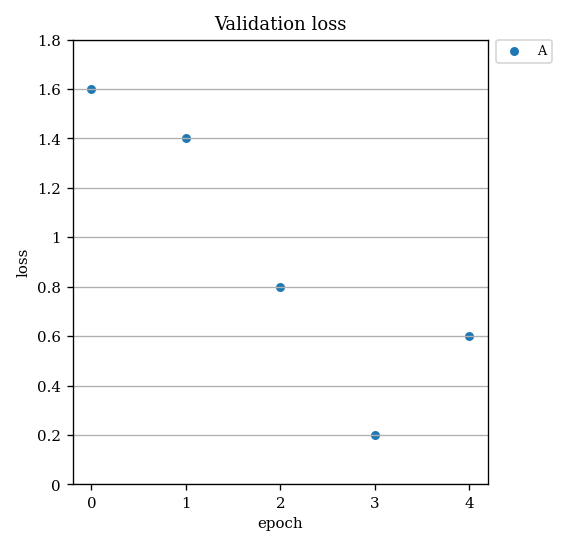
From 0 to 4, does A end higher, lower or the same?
lower
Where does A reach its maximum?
0
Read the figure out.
Title: Validation loss
x-axis: epoch, ticks 0 1 2 3 4
y-axis: loss, ticks 0 0.2 0.4 0.6 0.8 1 1.2 1.4 1.6 1.8
Legend: A
Values:
A: 1.6 1.4 0.8 0.2 0.6
